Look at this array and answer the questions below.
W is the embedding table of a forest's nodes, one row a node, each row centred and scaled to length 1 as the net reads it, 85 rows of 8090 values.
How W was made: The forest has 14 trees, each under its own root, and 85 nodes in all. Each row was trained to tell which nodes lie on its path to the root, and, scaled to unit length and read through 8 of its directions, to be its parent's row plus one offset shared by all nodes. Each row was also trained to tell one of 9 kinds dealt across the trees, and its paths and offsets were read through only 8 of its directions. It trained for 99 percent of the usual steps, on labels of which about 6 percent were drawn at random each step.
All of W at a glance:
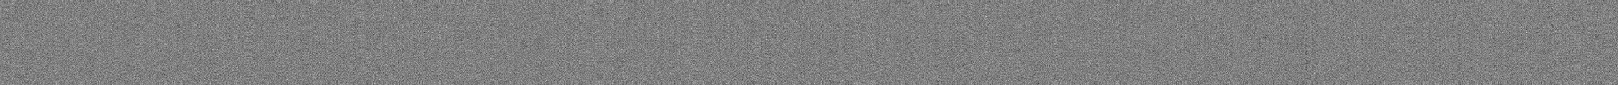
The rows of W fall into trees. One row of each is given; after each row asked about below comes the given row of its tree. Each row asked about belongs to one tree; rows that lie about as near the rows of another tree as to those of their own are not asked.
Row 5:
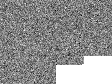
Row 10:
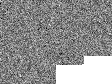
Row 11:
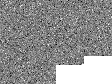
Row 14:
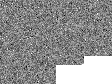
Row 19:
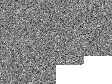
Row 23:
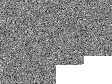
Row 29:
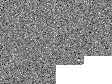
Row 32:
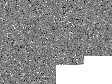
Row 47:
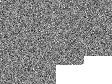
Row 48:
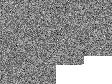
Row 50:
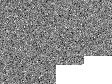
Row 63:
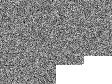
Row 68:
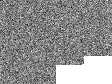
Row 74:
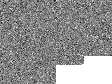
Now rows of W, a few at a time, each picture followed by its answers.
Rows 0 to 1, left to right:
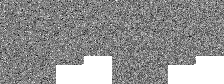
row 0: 32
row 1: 14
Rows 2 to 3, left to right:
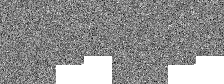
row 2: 14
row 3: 74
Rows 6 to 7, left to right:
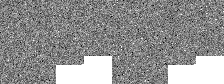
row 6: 50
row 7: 19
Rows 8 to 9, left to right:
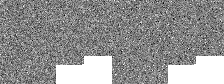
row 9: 63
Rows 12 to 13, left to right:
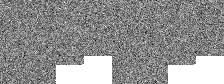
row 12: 50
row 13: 63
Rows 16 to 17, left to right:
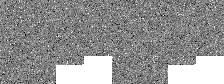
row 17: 50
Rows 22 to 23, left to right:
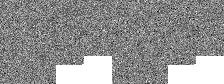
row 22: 32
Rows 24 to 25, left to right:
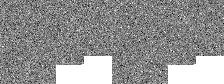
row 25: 11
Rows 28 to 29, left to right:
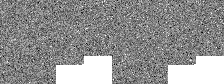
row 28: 19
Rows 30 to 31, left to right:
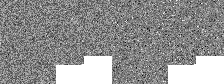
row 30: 11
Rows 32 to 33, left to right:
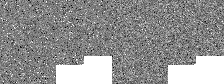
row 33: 29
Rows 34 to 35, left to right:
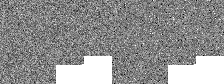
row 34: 48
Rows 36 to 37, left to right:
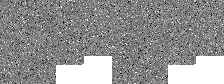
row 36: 14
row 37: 11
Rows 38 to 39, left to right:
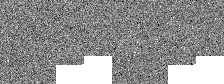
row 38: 48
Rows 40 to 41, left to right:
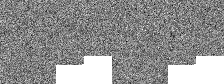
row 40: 23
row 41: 5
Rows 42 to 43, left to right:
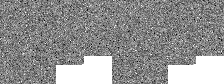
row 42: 14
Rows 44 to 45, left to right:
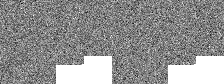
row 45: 63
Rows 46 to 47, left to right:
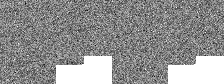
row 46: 23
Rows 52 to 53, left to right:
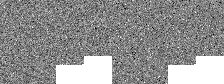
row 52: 19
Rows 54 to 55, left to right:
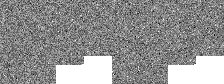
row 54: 48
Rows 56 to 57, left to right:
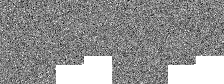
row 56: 14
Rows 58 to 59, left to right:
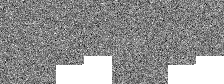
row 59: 19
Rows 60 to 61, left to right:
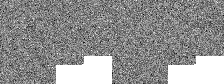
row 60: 32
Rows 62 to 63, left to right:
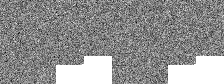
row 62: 74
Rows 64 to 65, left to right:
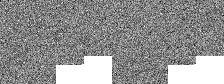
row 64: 11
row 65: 23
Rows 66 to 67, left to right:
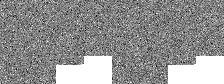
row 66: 23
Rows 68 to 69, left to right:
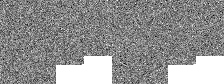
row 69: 19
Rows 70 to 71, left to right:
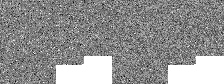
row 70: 32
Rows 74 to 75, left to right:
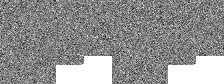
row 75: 47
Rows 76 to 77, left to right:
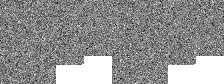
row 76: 50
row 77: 74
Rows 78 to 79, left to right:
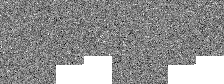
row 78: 63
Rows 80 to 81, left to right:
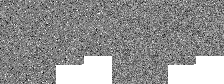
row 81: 48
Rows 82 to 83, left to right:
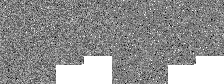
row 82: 11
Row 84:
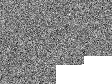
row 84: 48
